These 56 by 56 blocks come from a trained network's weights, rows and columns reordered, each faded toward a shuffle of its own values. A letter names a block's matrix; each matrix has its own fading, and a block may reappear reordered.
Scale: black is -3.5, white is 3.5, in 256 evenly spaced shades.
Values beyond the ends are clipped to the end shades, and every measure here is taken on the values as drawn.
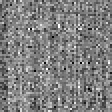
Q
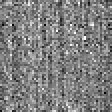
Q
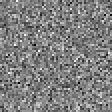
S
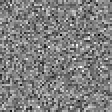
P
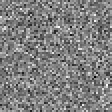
P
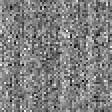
Q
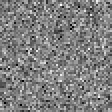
S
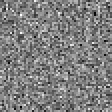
P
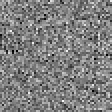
P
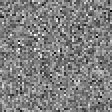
P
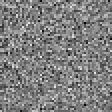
P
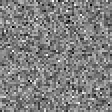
S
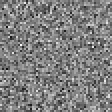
P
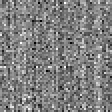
Q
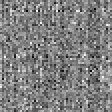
Q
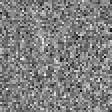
P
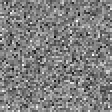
S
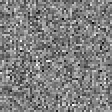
P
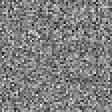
P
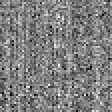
Q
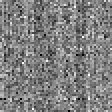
Q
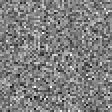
P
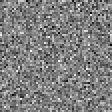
S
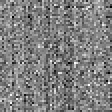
Q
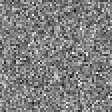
S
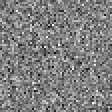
S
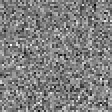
P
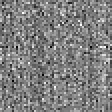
Q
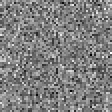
P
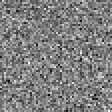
P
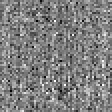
Q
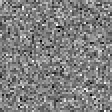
S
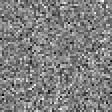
S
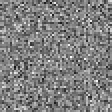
P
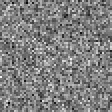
P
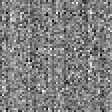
Q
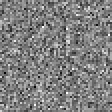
P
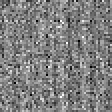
Q
